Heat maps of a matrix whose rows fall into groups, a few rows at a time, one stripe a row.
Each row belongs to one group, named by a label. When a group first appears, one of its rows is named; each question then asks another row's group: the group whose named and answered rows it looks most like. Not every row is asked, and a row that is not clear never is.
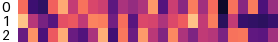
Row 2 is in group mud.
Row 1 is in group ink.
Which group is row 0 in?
ink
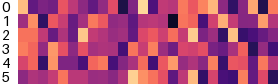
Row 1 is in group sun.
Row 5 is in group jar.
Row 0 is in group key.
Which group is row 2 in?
ink
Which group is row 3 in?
jar
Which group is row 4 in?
mud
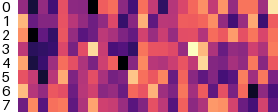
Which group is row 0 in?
key
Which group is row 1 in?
key
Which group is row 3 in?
ink
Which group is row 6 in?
jar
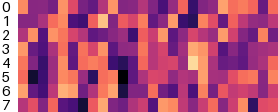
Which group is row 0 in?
key
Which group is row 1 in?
mud
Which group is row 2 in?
sun
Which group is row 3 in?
ink
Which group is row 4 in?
ink
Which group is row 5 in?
key
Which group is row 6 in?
key
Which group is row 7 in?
mud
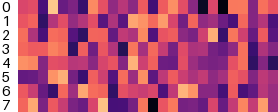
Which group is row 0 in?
mud
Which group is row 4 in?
jar
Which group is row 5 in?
mud
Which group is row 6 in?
ink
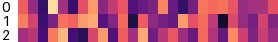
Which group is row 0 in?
sun
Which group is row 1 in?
ink
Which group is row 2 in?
mud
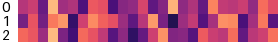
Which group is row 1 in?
sun
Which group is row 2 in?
sun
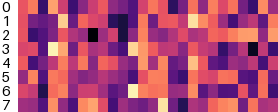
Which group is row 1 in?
ink
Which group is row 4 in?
ink
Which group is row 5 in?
sun
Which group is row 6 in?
jar
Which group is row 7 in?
sun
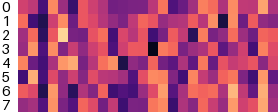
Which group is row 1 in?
ink
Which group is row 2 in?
mud
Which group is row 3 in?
mud
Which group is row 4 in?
key
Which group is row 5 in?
sun
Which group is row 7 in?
sun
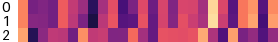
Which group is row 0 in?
key
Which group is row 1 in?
key
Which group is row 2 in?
ink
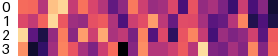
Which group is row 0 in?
jar
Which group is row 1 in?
jar
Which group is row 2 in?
ink
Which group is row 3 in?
key
